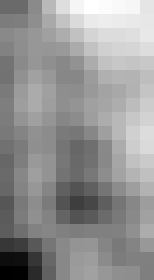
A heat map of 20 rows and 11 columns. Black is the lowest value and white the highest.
The bottom left is the ninth with the lowest average. The halves do not mirror each other. The field climbs toward the top right. On average the colour sits 60% of the way up the scale.
